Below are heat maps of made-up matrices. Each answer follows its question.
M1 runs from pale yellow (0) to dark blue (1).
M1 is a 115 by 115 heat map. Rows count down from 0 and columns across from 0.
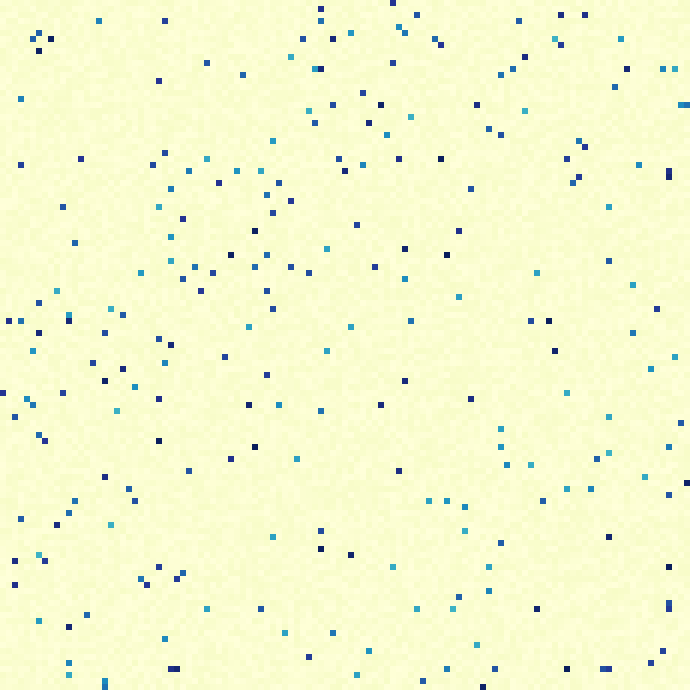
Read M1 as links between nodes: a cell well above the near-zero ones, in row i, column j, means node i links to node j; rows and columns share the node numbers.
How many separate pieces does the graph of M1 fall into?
4
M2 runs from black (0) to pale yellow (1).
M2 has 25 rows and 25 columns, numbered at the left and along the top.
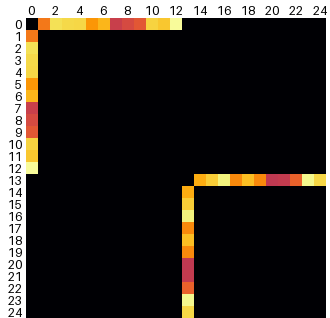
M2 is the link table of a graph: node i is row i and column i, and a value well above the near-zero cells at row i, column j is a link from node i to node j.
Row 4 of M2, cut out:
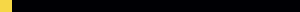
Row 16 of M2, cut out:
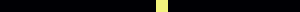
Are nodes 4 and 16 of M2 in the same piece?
no
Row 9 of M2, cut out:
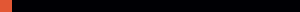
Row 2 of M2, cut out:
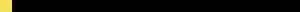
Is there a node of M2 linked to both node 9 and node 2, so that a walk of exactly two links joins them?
yes
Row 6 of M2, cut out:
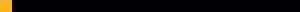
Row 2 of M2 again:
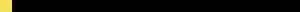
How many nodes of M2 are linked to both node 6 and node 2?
1
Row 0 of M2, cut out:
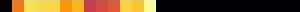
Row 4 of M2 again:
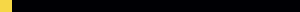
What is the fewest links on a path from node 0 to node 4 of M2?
1
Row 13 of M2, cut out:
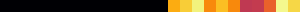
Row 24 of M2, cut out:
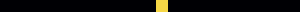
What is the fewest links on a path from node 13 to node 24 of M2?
1
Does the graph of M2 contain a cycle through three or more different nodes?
no
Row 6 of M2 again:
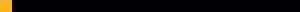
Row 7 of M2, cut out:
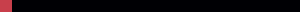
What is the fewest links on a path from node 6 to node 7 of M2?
2
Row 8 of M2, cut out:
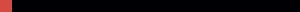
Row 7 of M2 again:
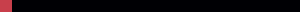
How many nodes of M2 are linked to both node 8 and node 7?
1
